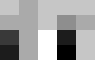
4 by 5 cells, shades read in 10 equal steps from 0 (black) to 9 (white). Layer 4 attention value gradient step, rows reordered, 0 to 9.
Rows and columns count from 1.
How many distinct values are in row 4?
5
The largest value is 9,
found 2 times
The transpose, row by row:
7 6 2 1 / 6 6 6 6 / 7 7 9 9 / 7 5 1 0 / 7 6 7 7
